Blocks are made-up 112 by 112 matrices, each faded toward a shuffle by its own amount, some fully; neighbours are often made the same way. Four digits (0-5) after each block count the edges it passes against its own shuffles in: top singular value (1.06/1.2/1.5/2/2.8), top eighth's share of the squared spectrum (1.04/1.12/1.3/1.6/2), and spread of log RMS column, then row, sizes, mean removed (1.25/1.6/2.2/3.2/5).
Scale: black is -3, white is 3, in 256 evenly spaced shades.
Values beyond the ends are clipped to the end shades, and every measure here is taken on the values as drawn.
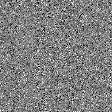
1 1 3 0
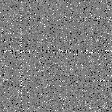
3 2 2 2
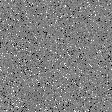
0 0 0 0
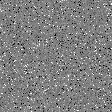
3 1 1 0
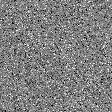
1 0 0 0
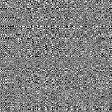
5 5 3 4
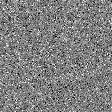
2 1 0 0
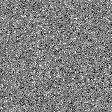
1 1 0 0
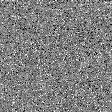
2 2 0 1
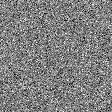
0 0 0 0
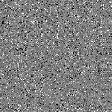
4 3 1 2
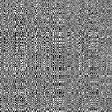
5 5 4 3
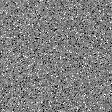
1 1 0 0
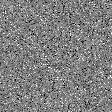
2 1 0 0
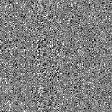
4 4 3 2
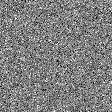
1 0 0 0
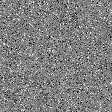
0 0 0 0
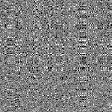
5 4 3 3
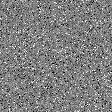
0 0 0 0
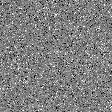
1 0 0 0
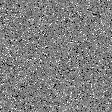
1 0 0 0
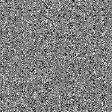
1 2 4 0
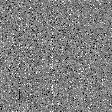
1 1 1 0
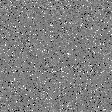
2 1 0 0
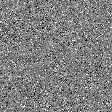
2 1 0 0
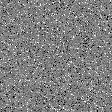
2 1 0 0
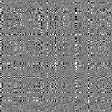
5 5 4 4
